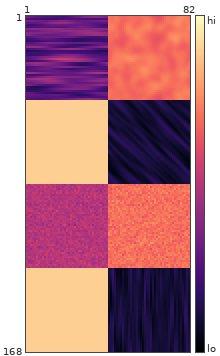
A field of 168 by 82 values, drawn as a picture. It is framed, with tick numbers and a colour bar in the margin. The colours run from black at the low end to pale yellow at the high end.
The table splits into 4 rows of 2 panels. Panel 1,1: low, streaked across. Panel 1,2: high, blotchy, faint in contrast. Panel 2,1: very high, flat. Panel 2,2: very low, slanting down to the right, faint in contrast. Panel 3,1: middling, fine-grained, faint in contrast. Panel 3,2: high, fine-grained, faint in contrast. Panel 4,1: very high, flat. Panel 4,2: very low, streaked downward, faint in contrast.
